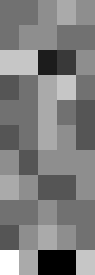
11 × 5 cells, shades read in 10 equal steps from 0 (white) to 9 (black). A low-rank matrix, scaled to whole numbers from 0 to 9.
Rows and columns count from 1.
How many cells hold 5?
16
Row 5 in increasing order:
3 5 5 5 6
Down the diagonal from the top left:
5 4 8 2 6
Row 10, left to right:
6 4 3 4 5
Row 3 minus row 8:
-1 -2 2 1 0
